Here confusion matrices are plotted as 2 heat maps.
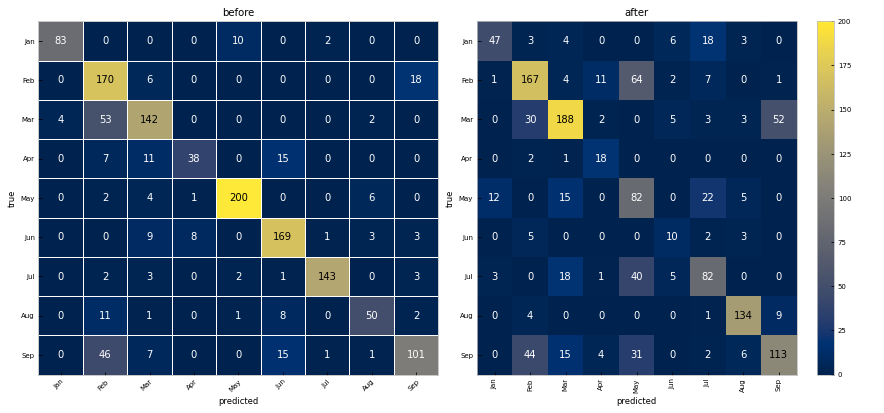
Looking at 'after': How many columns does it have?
9
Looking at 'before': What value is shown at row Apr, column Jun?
15
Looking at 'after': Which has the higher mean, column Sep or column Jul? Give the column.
Sep
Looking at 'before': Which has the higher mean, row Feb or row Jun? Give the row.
Feb
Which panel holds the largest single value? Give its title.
before
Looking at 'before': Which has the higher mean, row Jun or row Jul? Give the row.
Jun
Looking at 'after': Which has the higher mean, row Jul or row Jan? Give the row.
Jul
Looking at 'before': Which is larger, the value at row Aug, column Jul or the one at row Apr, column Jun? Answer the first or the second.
the second
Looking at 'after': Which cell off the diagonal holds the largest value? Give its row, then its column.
Feb, May
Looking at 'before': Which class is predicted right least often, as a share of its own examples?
Apr
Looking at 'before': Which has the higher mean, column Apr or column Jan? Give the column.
Jan
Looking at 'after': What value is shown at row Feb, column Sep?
1
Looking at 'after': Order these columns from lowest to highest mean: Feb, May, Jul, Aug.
Jul, Aug, May, Feb
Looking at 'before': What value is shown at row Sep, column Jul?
1
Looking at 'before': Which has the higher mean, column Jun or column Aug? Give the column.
Jun
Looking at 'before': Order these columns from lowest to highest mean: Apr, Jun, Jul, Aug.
Apr, Aug, Jul, Jun
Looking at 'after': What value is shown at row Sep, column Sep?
113
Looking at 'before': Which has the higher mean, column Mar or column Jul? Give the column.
Mar
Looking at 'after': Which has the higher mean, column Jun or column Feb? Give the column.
Feb
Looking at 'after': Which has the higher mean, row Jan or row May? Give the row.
May
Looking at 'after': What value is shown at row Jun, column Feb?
5
